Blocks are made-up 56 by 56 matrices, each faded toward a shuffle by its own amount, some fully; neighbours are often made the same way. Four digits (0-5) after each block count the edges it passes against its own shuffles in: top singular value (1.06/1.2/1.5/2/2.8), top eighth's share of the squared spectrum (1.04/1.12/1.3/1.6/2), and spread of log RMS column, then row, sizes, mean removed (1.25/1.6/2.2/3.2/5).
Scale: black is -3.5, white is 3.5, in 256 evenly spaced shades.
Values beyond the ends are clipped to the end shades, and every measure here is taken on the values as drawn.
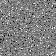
0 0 0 0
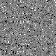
3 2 1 1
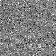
3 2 0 0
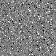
3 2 1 0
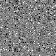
3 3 1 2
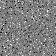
1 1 0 0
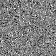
0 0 0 0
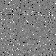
3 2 0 1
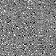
3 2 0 1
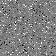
1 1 0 0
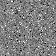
0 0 1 0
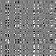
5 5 4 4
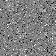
2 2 1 0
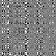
4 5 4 3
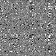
3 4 2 2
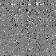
3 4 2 2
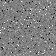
0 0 0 0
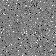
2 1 0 0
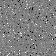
0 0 0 0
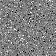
0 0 0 0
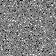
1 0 0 0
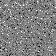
0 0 0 0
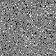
3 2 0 0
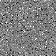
3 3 1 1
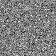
0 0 0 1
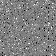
1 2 1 0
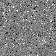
2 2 0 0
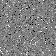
1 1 0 0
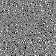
3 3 0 2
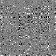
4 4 2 2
